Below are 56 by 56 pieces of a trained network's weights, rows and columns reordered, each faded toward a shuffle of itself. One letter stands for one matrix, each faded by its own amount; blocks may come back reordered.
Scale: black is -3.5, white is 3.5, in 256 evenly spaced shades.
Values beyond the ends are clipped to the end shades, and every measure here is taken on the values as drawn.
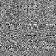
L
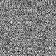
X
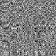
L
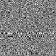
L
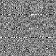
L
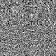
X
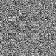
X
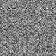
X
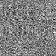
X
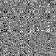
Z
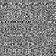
L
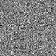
X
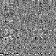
L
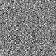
X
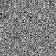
X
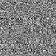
L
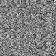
X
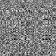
L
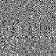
Z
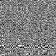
L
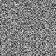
X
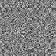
X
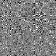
Z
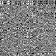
Z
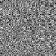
L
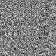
X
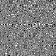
Z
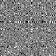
Z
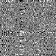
Z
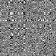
Z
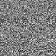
L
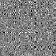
Z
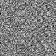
X
